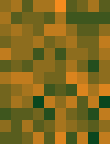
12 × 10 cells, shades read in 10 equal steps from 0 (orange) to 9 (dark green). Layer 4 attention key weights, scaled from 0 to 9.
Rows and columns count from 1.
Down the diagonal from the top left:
4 6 4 3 4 5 1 1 2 2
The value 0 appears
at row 1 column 6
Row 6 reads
6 5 6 4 4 5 3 5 8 4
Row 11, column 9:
6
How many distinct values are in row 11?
4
